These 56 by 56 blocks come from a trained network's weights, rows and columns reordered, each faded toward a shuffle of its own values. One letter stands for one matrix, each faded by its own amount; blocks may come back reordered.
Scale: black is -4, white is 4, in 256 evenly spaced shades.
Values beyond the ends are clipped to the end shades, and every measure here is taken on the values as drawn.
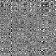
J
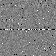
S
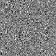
S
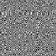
J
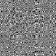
J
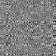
J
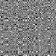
J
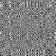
J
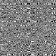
J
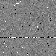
S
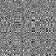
J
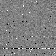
S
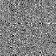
S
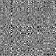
J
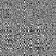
J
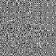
J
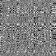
J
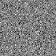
S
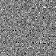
S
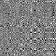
J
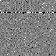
S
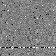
S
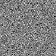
S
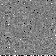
S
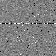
S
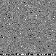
S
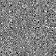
S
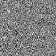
S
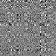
J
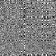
J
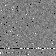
S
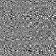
J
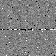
S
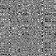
J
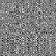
J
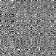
J
